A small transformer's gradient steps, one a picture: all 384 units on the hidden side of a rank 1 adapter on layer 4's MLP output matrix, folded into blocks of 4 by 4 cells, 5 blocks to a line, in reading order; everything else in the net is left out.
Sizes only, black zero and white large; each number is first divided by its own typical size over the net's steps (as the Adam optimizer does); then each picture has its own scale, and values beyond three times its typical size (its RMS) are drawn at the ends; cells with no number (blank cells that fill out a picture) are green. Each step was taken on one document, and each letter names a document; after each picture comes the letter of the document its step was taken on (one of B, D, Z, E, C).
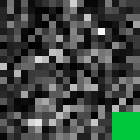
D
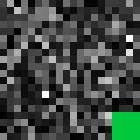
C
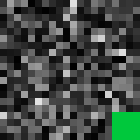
D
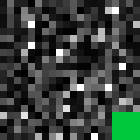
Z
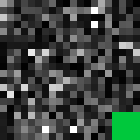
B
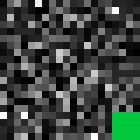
Z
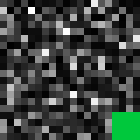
B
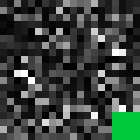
D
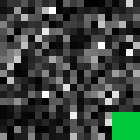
C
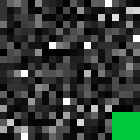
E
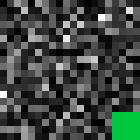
C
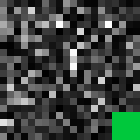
B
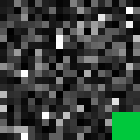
E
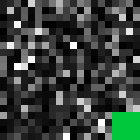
Z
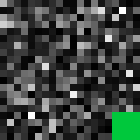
B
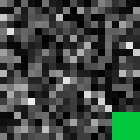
B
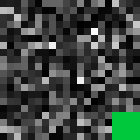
D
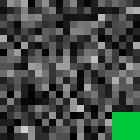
C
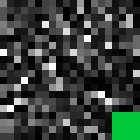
B
